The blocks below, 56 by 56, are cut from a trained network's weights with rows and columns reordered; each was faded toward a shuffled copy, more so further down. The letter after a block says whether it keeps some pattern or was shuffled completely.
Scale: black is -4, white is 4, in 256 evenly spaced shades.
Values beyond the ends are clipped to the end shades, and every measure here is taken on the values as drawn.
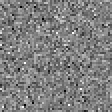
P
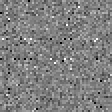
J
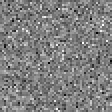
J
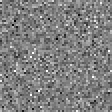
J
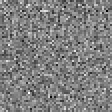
J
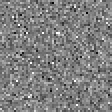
P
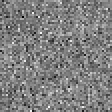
J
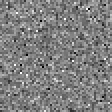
P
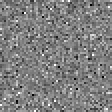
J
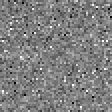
P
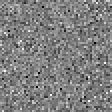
P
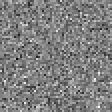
J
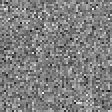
P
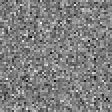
P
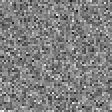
P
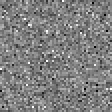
P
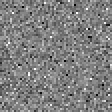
P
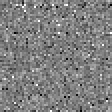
J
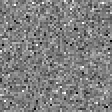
P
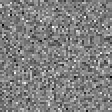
P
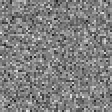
J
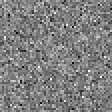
P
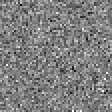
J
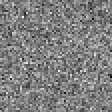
J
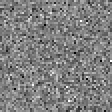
P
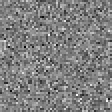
J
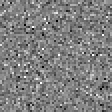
J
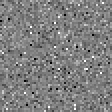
P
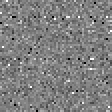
J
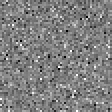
P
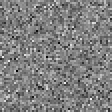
P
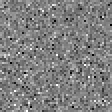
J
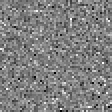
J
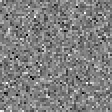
P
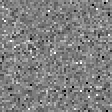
J
